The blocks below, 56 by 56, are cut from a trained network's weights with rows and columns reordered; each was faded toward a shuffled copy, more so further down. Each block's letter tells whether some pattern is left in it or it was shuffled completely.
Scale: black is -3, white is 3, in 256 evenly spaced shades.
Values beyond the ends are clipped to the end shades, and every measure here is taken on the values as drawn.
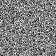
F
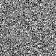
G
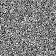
F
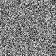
G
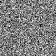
G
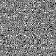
G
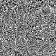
G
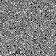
G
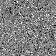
F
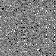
G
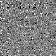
G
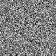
G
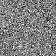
G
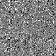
G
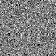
G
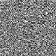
G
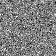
F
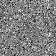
F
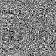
G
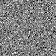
G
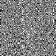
G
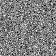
F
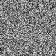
G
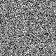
F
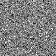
G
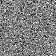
F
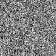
G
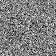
F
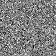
F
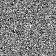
F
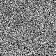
F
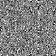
G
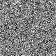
F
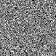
G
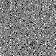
G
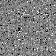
G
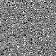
G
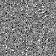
G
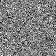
G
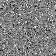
F
